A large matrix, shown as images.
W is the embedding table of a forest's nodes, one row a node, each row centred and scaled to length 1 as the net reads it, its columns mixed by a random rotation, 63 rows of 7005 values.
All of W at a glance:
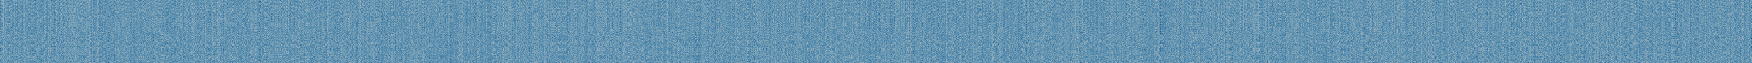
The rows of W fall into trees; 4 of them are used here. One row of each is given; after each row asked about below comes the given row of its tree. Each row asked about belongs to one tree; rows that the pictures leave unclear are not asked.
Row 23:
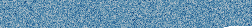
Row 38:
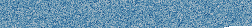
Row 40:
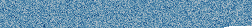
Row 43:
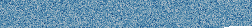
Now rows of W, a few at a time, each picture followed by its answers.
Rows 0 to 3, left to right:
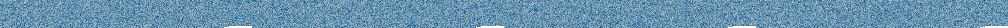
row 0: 38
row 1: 43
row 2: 23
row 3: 38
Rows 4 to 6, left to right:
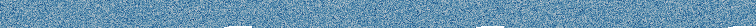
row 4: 38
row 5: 43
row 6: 23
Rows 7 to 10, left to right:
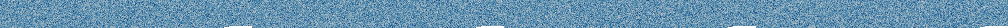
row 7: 38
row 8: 43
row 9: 23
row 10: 23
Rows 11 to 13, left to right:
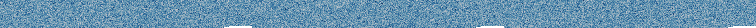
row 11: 43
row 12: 43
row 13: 38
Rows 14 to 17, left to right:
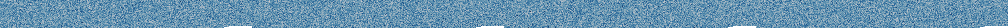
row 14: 38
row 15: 43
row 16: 40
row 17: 23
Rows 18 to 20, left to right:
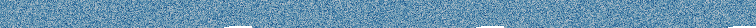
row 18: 38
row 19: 38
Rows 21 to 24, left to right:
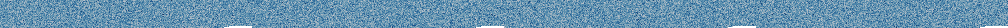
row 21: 38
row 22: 43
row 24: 43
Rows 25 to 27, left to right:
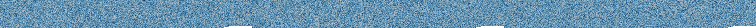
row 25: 23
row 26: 43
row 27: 38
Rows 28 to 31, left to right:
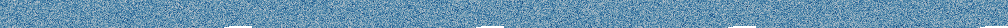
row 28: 38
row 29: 43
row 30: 38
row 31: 43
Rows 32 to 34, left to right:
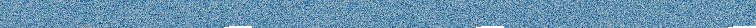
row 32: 40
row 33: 43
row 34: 40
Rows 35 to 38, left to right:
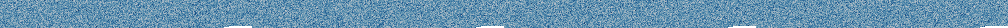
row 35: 23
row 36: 38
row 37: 40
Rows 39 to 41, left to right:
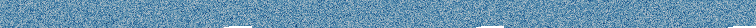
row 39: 23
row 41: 40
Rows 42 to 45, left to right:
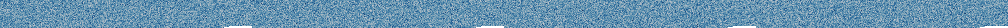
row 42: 43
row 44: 23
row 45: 23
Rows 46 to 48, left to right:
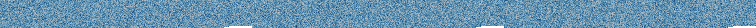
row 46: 38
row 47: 40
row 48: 43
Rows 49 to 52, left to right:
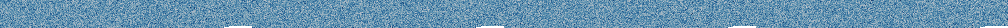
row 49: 43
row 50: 43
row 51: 38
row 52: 23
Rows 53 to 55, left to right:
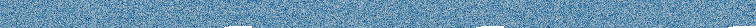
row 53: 38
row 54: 43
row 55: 40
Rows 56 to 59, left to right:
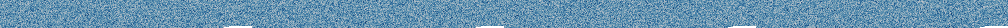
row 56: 23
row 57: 23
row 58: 40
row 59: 23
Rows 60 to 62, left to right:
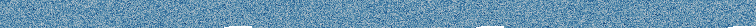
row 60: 43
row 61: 38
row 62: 40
